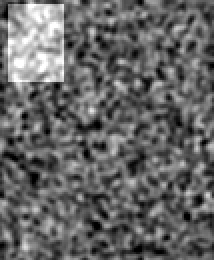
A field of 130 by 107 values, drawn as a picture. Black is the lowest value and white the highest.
Odd patch: higher, in the top left. Ninth with the highest average: top left. Stripes: none. Mirror symmetry: none.
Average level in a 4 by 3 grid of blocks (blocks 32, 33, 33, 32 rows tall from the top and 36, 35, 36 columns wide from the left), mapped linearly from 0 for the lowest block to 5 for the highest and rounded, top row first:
511 / 211 / 011 / 100
